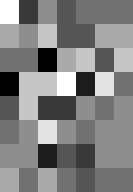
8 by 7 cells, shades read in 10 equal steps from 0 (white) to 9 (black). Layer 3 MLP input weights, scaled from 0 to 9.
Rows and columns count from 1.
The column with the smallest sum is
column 7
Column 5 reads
5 6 2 8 4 5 7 6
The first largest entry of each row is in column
2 4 3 1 3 1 3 5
